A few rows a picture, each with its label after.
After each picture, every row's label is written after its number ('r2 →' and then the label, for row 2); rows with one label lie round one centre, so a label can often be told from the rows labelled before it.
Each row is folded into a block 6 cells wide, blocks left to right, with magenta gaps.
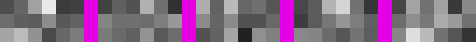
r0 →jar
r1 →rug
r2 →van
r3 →jar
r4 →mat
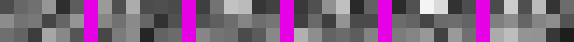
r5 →rug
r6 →van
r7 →jar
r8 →jar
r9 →jar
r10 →mat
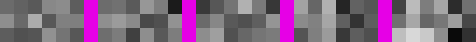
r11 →rug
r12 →rug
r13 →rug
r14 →van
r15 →mat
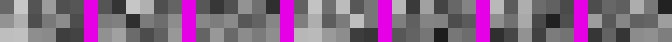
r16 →mat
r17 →jar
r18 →rug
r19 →mat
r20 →van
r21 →van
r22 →rug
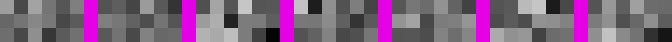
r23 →van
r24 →rug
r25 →mat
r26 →van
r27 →rug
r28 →jar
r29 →mat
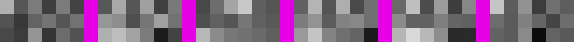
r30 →van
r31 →mat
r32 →jar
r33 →mat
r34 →mat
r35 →van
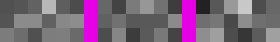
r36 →rug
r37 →rug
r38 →jar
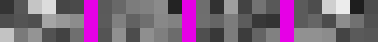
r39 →jar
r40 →rug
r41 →van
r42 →jar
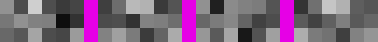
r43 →van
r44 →jar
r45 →van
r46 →jar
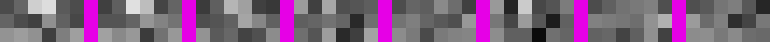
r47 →jar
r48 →jar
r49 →jar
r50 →van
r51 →rug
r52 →van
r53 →rug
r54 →rug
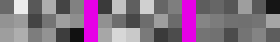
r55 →mat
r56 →mat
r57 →rug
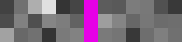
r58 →jar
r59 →rug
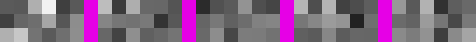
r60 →jar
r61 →van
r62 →rug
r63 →van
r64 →van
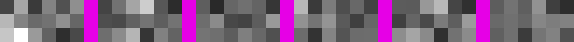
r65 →mat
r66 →jar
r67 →rug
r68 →van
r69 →jar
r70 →rug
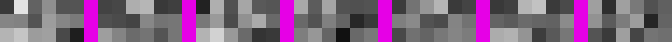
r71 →mat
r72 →jar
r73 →mat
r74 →van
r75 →rug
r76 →jar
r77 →van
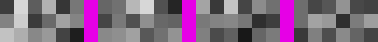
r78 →mat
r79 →jar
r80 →van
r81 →rug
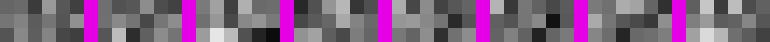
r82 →rug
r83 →rug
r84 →mat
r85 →jar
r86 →van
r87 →van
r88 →rug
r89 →mat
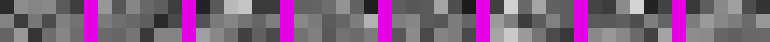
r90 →rug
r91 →van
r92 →jar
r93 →rug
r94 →rug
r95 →mat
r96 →jar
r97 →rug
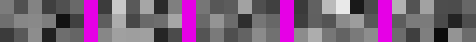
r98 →van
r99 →mat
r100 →rug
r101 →jar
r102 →van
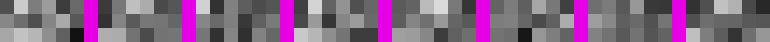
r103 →mat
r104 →jar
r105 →van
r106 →mat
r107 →jar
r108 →rug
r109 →rug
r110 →jar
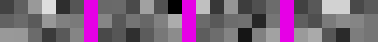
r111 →jar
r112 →rug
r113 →van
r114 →jar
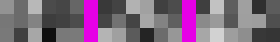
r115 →van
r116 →jar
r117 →mat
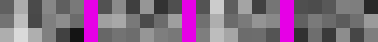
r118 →mat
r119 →rug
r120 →mat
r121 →rug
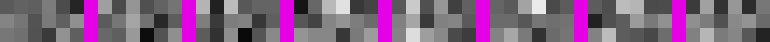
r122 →rug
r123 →van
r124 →van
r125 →jar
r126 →mat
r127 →jar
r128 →jar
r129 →mat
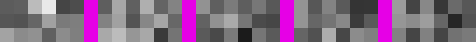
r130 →jar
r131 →mat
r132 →van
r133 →van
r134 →van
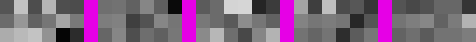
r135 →mat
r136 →rug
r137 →jar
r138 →van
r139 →rug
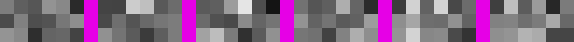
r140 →rug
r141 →jar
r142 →jar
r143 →rug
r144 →mat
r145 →mat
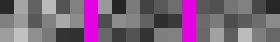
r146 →mat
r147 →van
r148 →rug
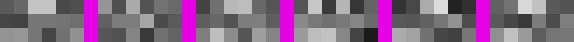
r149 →jar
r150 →van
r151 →jar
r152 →mat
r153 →jar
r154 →jar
